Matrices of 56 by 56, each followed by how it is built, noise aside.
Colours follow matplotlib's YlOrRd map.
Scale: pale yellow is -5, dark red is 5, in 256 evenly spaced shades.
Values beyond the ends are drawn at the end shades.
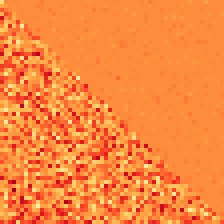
lower triangular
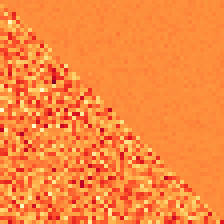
lower triangular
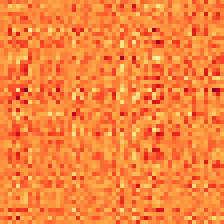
low rank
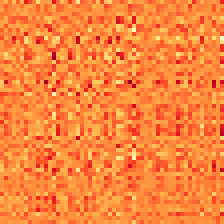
low rank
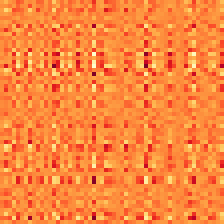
low rank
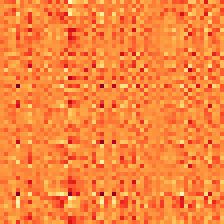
low rank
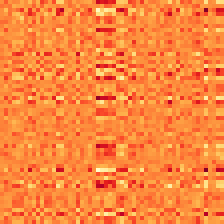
low rank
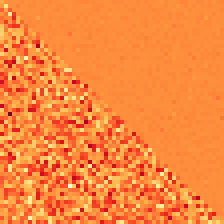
lower triangular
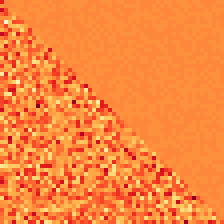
lower triangular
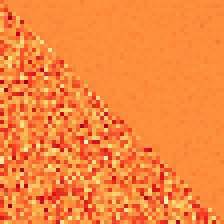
lower triangular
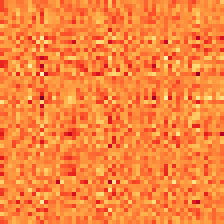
low rank
